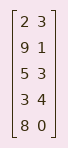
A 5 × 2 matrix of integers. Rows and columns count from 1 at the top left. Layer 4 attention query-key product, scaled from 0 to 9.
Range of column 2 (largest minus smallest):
4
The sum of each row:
5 10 8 7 8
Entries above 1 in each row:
2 1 2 2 1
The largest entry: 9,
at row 2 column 1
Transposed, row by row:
2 9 5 3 8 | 3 1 3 4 0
